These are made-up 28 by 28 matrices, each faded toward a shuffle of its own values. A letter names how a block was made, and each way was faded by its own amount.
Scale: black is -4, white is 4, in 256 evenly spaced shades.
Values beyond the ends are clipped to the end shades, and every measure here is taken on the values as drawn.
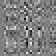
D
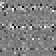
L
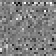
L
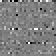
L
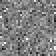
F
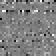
L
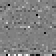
L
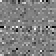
L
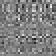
D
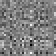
D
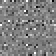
L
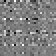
L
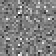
F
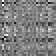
D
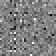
F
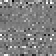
L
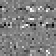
L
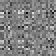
D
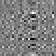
D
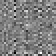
D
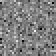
F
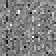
F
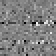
L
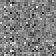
F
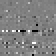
L
